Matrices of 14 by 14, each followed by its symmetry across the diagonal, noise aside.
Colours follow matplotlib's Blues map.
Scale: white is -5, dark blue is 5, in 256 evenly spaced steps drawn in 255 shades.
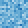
neither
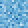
neither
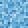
neither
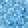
symmetric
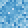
symmetric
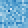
antisymmetric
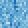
neither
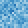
symmetric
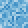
symmetric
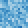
antisymmetric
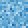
neither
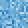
antisymmetric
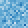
symmetric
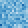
neither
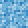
antisymmetric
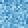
antisymmetric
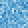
neither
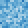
symmetric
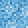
symmetric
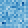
symmetric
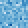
neither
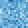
antisymmetric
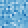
antisymmetric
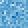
symmetric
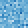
antisymmetric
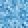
antisymmetric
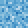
antisymmetric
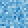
neither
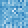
neither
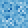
symmetric
